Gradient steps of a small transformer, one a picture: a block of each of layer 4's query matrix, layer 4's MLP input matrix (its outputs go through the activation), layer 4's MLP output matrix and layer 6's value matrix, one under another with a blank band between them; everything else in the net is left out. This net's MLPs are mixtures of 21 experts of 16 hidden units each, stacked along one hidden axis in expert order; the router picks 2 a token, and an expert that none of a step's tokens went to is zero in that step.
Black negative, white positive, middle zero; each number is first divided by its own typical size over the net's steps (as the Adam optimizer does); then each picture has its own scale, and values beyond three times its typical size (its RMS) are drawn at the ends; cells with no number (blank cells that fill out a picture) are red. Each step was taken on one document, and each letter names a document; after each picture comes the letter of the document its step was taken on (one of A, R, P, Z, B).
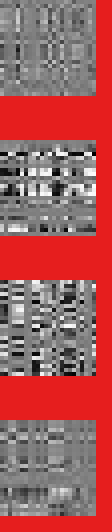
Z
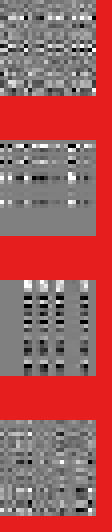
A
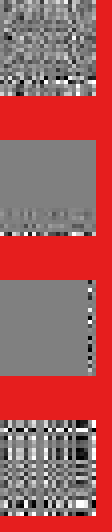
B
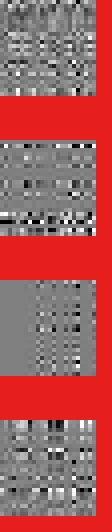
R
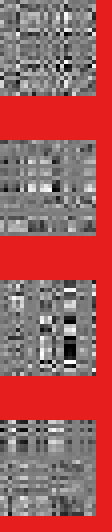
Z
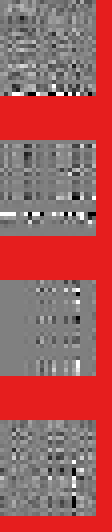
R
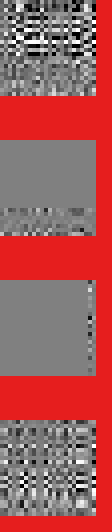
B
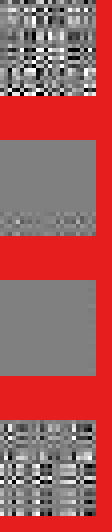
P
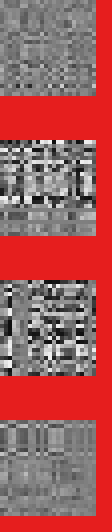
Z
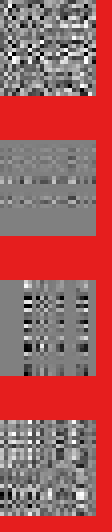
A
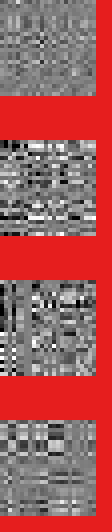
Z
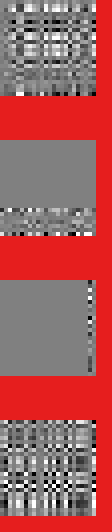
B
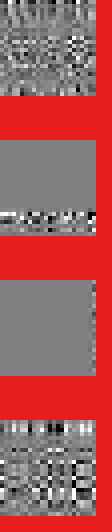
R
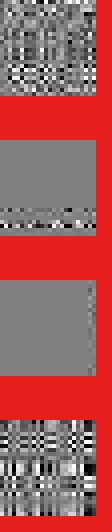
P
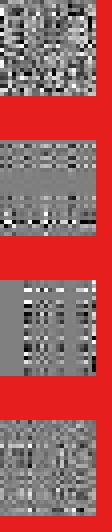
A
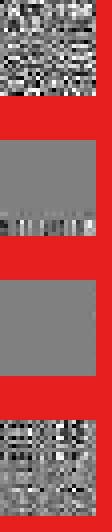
A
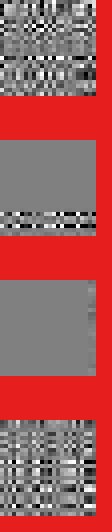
P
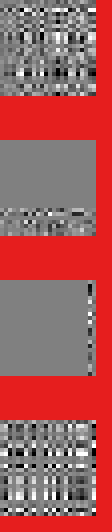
B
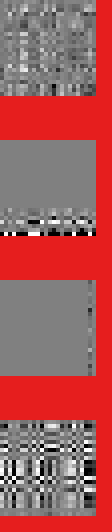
P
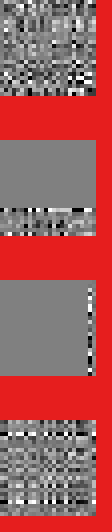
B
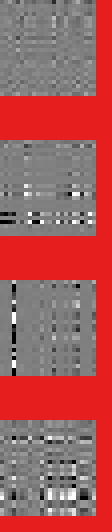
R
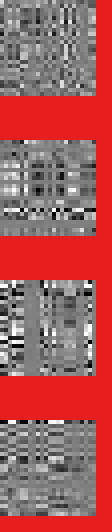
Z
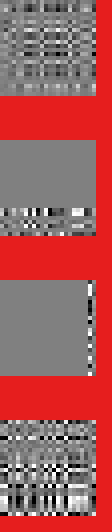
B
